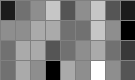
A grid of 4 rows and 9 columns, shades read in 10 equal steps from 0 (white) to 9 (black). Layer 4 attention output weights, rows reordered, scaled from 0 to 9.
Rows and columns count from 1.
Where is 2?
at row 1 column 4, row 1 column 7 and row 2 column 7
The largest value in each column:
8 5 4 9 6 5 3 6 9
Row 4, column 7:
0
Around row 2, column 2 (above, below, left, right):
5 3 4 3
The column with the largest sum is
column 9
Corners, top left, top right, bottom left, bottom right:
8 8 5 6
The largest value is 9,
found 2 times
